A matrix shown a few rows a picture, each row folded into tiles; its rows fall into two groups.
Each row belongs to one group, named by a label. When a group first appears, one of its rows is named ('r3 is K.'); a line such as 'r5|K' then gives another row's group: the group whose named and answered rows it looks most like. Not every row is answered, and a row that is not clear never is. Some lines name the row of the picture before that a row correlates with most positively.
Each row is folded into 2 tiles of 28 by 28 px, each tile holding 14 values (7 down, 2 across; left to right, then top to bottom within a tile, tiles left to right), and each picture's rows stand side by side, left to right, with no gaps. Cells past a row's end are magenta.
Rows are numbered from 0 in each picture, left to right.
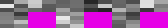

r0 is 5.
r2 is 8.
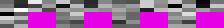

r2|8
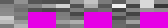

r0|5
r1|5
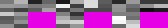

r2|5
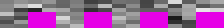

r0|8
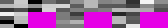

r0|8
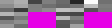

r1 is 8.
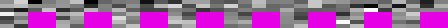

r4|5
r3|5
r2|5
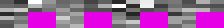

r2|5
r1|5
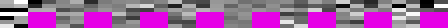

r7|5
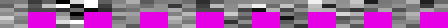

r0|5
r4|8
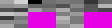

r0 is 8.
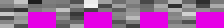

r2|8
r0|8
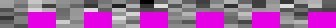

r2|5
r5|5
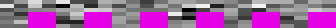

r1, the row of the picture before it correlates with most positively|4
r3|8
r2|5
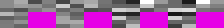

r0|8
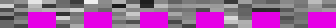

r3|8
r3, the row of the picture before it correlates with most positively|0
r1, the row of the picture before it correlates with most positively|3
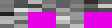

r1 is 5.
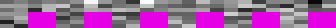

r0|8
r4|8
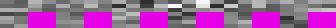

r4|5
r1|5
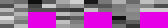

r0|5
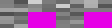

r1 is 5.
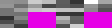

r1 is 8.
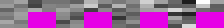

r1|8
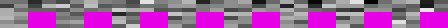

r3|8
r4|8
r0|5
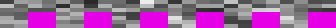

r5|5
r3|5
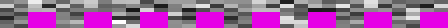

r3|8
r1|5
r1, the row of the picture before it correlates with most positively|0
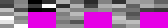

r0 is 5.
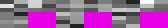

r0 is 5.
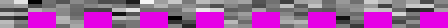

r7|8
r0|8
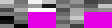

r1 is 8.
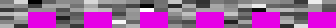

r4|8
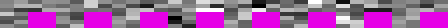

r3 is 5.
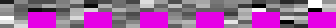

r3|5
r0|5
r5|8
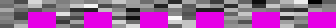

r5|8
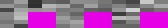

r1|5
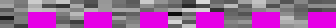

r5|5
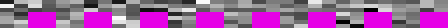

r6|8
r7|8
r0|5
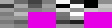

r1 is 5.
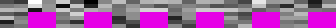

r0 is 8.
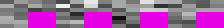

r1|5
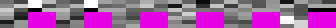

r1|8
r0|8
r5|5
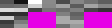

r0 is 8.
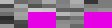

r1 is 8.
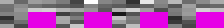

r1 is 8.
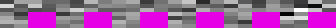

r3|8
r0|5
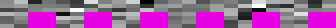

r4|8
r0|8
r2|8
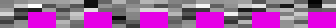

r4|8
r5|5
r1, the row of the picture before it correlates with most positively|2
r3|8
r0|8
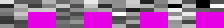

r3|5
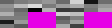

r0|8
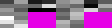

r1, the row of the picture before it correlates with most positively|1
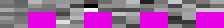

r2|8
